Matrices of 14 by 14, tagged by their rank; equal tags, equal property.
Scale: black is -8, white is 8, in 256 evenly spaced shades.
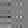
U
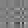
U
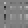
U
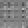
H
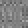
H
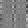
U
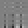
U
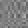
H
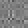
H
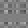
U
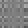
U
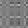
U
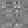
H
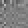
H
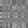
H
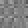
H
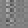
U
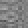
H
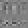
H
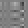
U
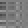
U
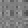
H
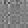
H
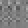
H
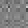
H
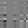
U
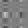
U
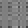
U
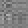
H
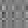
U
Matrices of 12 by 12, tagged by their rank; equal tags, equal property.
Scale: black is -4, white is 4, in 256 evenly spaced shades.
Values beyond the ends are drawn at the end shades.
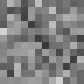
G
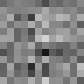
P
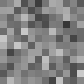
G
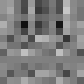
P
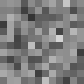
G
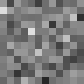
G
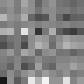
P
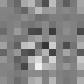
P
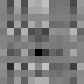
P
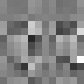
P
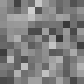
G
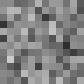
G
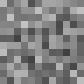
G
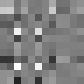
P
